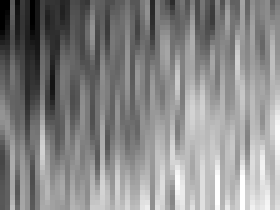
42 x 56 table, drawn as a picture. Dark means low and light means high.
The grain runs up and down. The ninth with the lowest average is the top left. Values rise toward the bottom right.
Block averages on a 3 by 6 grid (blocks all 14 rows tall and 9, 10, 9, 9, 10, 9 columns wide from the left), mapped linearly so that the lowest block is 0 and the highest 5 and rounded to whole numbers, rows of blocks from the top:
012223 / 222344 / 334455
